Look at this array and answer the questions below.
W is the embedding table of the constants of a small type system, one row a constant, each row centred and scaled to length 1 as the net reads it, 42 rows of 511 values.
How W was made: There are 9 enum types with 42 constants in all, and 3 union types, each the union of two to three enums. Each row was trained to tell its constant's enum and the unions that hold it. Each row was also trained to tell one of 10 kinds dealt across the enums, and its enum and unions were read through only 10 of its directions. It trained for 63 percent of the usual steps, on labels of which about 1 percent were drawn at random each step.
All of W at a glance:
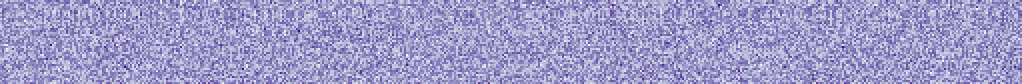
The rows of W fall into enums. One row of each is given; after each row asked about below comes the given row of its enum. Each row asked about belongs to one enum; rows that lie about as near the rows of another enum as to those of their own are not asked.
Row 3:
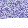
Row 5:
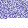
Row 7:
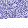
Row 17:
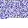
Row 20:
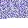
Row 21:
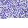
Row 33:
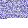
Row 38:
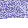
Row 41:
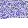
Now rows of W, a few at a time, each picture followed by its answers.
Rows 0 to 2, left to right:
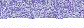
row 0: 38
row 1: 21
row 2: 38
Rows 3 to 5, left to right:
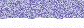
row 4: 21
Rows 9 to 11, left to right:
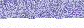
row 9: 21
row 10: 20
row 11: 3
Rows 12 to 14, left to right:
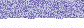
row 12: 7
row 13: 21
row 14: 7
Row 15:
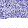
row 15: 17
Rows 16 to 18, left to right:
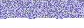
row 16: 5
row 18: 38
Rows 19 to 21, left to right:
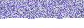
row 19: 5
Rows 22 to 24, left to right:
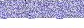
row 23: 3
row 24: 33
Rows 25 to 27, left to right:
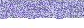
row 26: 38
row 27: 33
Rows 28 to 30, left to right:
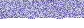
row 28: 3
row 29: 7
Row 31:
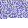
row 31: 5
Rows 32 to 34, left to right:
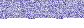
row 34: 20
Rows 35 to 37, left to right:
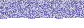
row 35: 7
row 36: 41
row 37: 3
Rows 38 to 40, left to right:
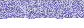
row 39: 17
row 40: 5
